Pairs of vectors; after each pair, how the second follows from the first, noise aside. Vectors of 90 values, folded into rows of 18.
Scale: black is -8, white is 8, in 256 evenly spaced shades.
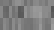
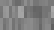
negated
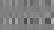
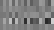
scaled up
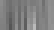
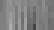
negated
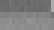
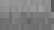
negated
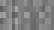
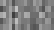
scaled up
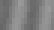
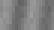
negated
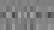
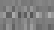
negated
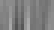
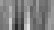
scaled up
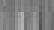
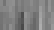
negated
